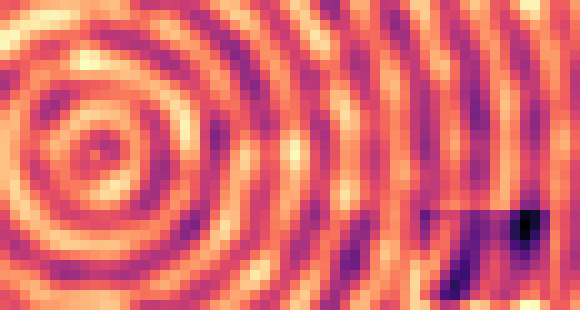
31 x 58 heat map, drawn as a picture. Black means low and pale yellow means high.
Ninth with the lowest average: bottom right. Rings: centred on the middle left. Odd patch: lower, in the bottom right.
